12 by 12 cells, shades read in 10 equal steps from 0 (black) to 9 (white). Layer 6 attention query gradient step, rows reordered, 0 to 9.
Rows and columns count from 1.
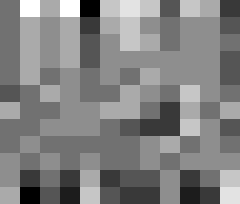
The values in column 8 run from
2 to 7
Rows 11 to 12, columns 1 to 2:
5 2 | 6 0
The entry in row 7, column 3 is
4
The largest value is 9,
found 2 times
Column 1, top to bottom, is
4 4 4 4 4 3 6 4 4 5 5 6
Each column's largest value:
6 9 6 9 7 7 8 7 6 7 6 8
